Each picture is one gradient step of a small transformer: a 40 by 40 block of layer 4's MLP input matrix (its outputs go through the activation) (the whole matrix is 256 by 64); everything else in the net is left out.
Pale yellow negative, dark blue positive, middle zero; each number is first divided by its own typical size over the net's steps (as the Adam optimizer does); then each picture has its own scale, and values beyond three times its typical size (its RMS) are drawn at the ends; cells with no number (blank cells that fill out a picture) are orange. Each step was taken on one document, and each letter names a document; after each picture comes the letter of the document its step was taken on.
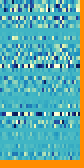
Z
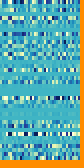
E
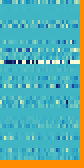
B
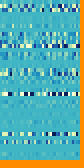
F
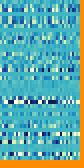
E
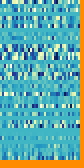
Z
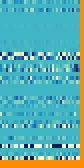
E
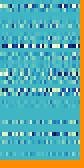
F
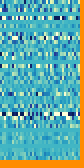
Z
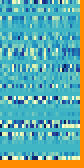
E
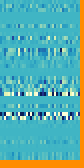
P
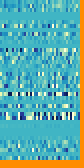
P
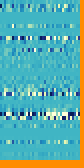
P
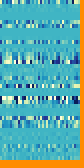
B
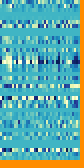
B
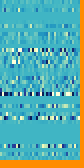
P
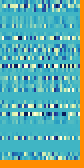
Z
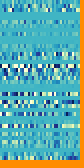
Z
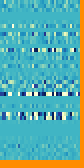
P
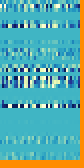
E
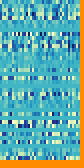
E
